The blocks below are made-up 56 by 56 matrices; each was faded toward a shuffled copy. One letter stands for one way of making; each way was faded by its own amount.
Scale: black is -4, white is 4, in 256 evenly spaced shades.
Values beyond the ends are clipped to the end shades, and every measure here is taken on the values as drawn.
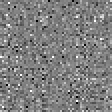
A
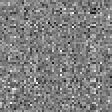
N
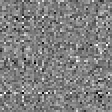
N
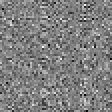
N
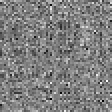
N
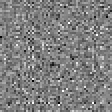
N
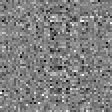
A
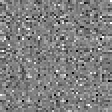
A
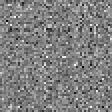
N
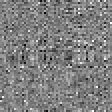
N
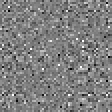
A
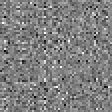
N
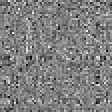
N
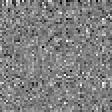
A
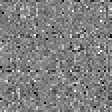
A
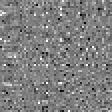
A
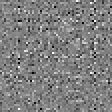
A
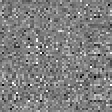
A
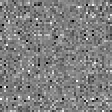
A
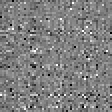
A
